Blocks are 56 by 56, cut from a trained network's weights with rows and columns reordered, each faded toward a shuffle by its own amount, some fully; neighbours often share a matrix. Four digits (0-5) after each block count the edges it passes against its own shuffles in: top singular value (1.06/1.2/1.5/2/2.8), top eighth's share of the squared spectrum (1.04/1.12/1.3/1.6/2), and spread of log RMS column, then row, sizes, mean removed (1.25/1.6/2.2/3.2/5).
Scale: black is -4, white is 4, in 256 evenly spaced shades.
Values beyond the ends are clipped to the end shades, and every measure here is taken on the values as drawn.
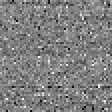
2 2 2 1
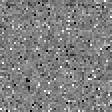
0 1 0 0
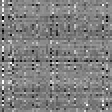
3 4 3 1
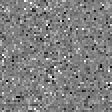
0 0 1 0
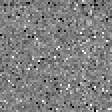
1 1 0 0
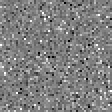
0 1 0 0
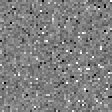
0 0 0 0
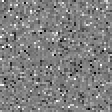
0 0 0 0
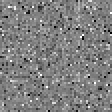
1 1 0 1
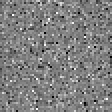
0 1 0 1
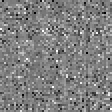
2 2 0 2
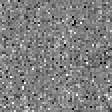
1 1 0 1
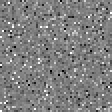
0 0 0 0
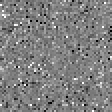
1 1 0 0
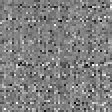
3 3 0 3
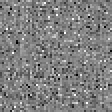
1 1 0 1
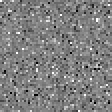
1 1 0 1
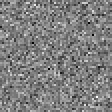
2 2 0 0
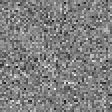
2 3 0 2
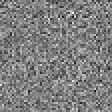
3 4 2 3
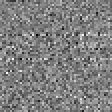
3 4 1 2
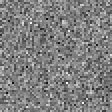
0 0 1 0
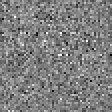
2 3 0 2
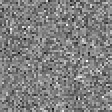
0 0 0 0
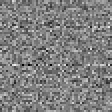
3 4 1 2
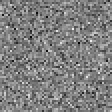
2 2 0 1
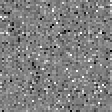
1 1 0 0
